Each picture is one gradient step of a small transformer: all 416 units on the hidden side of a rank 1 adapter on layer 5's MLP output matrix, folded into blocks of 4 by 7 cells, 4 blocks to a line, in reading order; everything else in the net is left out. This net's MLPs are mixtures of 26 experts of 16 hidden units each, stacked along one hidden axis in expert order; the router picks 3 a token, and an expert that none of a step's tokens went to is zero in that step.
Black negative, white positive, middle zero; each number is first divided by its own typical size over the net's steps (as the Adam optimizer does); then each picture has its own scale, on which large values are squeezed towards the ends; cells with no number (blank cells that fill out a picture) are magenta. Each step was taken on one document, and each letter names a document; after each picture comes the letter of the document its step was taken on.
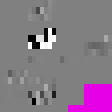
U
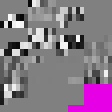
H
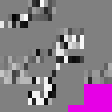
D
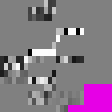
D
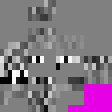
H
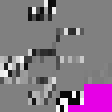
D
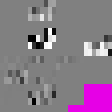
U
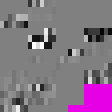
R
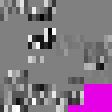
U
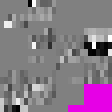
R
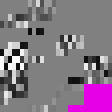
H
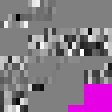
R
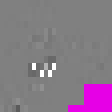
R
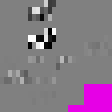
U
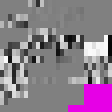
H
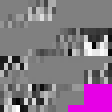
R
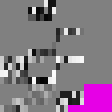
D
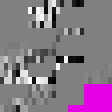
D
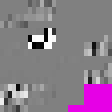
R
